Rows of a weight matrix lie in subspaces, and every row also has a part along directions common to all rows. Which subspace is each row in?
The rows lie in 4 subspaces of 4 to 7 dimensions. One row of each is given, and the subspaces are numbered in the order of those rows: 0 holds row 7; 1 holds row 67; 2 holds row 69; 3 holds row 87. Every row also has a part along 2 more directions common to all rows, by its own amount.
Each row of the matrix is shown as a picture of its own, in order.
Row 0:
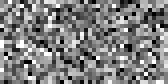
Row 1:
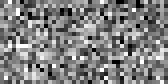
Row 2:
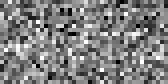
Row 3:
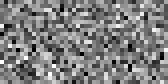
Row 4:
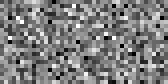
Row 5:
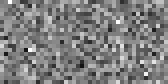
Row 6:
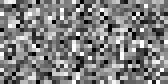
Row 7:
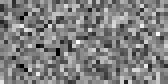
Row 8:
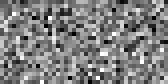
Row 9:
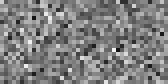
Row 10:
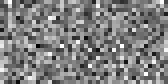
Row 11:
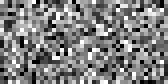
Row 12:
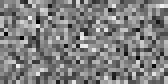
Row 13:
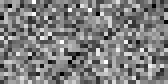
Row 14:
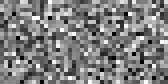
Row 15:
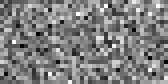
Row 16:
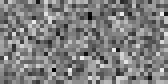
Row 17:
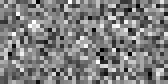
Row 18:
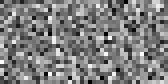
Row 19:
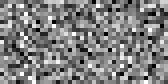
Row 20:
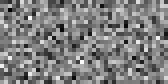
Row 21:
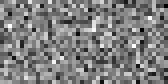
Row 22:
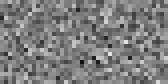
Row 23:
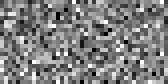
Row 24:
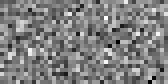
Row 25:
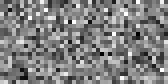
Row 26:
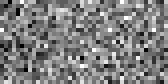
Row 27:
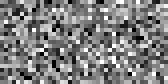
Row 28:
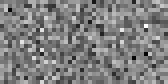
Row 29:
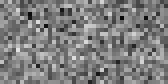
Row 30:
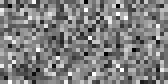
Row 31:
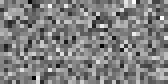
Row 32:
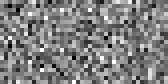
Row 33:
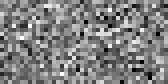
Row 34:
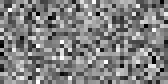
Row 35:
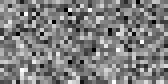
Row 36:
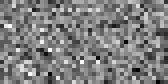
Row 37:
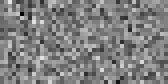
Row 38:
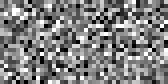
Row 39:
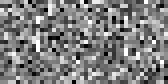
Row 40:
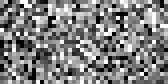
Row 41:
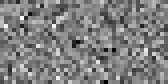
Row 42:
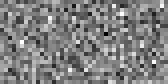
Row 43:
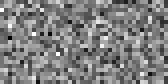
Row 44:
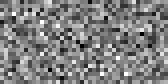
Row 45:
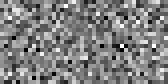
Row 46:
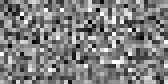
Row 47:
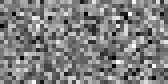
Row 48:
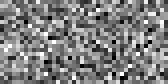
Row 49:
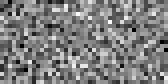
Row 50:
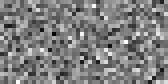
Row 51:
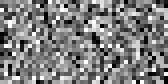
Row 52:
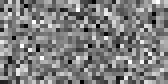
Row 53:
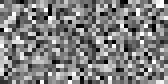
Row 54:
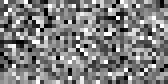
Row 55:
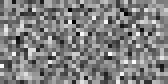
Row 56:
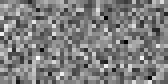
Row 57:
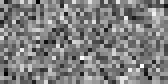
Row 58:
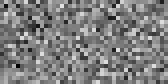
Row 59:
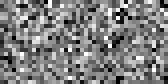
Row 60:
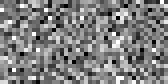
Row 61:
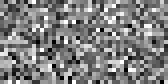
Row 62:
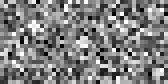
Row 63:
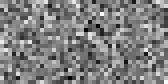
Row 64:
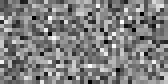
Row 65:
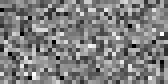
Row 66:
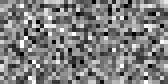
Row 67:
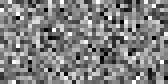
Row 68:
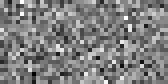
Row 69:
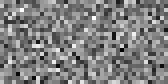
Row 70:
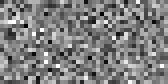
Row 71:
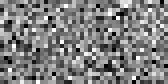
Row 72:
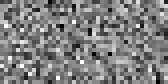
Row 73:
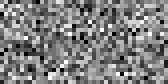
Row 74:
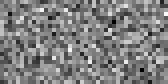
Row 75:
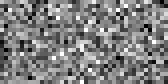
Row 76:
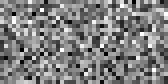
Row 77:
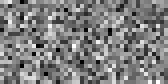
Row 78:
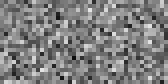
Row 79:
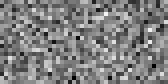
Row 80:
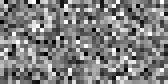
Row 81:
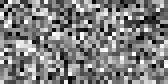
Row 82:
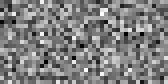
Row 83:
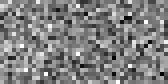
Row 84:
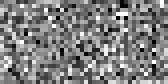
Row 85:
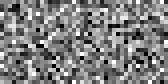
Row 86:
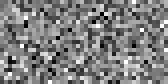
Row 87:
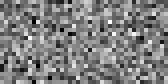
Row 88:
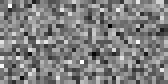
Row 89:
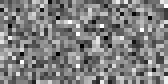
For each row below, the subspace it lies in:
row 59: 2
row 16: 1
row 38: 2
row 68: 1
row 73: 3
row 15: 3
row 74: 0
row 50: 0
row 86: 2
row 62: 1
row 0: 0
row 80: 1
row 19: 3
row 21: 2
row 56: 0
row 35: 0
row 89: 2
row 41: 0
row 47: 3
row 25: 0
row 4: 2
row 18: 3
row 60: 2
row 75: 2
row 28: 2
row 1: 3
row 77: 0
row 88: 0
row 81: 3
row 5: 0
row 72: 0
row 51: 2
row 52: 2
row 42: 2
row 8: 3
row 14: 3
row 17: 1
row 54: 1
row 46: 3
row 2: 3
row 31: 2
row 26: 3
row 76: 2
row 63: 2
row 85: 0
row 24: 0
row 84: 2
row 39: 1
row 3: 0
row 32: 0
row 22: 0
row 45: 2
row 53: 3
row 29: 3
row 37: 1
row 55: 0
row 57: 1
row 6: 0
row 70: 2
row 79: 3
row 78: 1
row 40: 3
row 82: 2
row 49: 3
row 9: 1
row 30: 1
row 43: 2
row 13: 0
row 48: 3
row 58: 1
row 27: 2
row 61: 1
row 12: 1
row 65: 1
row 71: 2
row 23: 1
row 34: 0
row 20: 0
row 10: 0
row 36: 0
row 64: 3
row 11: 1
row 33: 0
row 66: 3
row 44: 2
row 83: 3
